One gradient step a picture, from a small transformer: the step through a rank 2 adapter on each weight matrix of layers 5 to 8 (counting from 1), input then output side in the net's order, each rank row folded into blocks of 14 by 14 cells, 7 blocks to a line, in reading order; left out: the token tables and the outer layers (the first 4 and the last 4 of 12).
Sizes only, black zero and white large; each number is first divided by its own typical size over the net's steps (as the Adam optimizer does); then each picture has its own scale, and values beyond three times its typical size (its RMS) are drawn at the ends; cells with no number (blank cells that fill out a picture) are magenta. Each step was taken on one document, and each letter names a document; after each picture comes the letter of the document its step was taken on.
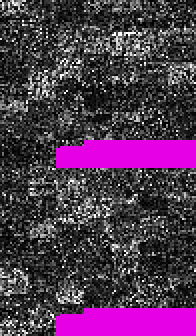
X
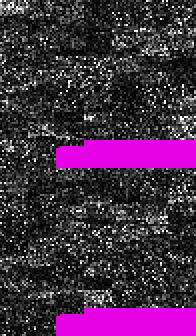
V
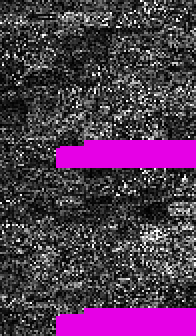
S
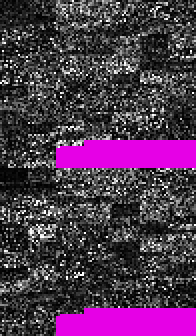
X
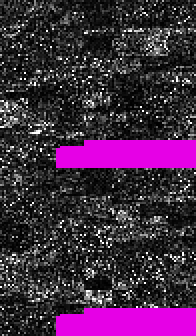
V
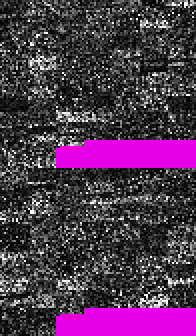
X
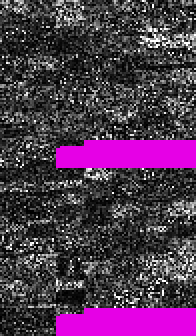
S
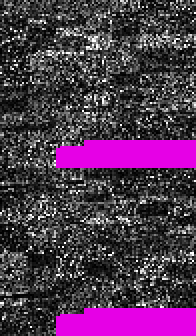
X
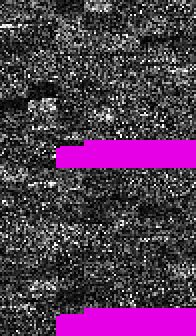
S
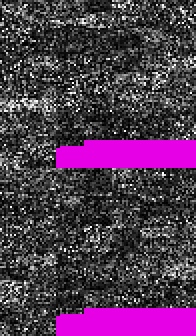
S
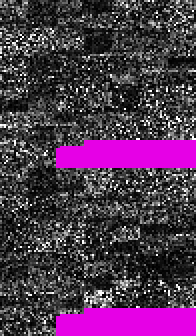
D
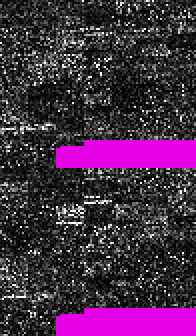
V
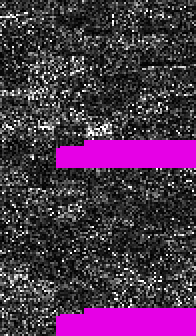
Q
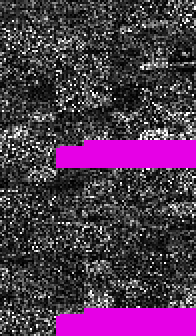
D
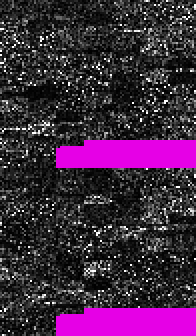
V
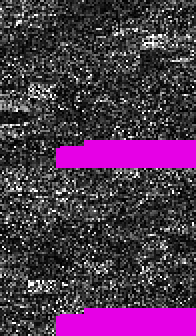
Q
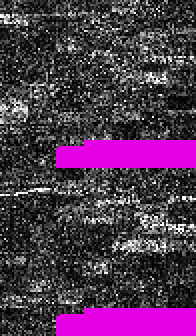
X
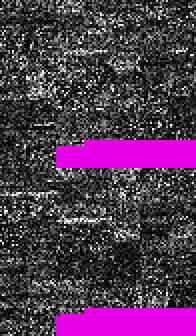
X
